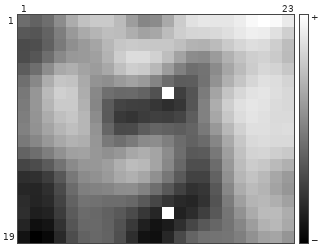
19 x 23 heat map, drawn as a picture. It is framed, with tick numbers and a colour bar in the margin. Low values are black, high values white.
No row or column stands out. The ninth with the highest average is the top right. There are no regular stripes. Neither half mirrors the other. The field climbs toward the top right. There are two isolated cells, each far higher than the cells round it. The texture is blotchy.
